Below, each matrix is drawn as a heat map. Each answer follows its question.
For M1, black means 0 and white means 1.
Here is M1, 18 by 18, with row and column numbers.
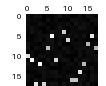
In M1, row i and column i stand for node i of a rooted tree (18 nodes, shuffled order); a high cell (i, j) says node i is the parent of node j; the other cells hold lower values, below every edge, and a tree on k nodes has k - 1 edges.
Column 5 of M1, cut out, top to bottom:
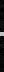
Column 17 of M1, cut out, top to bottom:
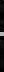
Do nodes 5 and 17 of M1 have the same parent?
yes
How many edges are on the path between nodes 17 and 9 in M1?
2
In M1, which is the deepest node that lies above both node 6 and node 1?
5
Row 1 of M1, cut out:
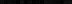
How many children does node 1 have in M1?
0
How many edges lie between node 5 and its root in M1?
1
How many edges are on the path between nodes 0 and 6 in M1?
2
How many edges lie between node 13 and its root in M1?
5
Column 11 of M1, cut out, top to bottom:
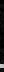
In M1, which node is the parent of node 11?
16
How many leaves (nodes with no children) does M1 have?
7
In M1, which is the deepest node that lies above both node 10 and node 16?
5
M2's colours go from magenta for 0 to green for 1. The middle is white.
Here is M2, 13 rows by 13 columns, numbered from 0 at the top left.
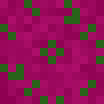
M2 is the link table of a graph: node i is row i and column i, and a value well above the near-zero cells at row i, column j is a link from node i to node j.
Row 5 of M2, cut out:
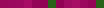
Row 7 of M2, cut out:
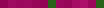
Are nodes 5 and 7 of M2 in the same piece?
yes
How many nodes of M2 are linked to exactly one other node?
0
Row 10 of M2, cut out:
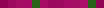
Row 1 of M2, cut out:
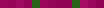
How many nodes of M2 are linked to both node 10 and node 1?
1
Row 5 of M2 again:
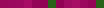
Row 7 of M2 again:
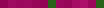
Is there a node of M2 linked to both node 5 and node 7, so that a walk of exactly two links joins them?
yes
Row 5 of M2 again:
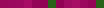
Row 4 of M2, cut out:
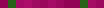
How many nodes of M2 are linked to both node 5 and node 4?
0
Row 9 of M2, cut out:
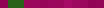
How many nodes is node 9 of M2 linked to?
2
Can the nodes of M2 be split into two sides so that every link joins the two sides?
no
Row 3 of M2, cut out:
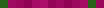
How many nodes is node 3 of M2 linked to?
2
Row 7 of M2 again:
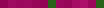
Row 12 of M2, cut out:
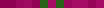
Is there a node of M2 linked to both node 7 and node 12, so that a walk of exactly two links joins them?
no
